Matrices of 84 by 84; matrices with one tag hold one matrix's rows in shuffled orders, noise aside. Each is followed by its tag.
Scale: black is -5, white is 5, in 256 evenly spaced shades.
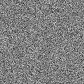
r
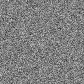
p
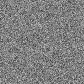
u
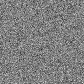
u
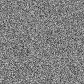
r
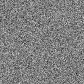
r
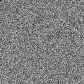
u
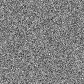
r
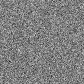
r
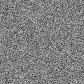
p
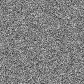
p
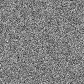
u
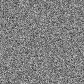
p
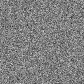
p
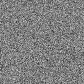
u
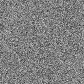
u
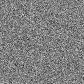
r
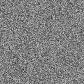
r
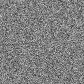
p
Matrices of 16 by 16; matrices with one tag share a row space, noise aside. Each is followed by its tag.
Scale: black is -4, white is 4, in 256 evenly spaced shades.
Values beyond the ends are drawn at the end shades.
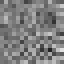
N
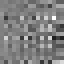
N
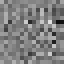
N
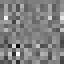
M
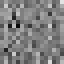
M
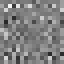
M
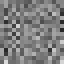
M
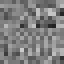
N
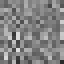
M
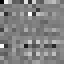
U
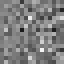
N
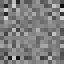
M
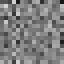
M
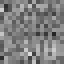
U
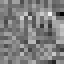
N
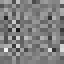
M
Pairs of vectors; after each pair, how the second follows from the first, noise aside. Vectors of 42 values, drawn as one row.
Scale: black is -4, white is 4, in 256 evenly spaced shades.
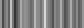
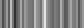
copied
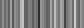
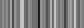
copied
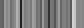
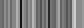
copied
